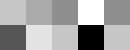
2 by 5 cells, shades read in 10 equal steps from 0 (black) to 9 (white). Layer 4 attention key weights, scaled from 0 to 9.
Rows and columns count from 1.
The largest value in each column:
7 8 7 9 7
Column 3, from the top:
5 7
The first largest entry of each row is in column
4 2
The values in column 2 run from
6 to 8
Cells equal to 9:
1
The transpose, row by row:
7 3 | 6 8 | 5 7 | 9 0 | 5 7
